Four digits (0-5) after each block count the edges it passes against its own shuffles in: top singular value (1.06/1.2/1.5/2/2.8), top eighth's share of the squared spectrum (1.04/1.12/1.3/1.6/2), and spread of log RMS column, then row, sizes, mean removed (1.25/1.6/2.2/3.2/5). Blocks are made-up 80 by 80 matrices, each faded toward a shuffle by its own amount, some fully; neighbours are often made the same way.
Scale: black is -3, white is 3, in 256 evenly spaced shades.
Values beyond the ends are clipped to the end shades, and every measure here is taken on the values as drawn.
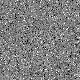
2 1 0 0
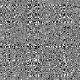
4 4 3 3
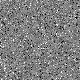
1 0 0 0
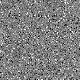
3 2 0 1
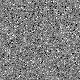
1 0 0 0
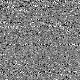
1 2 0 3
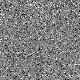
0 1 0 2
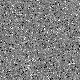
0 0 0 0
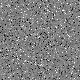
0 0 0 0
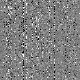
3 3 3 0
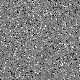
0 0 0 0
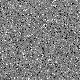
1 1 0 0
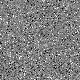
1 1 0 0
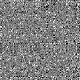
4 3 2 2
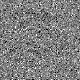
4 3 2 1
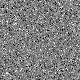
0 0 0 0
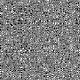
4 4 2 2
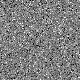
2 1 0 0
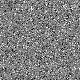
2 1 0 0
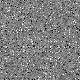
3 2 1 1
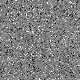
2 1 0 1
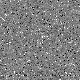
1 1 0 1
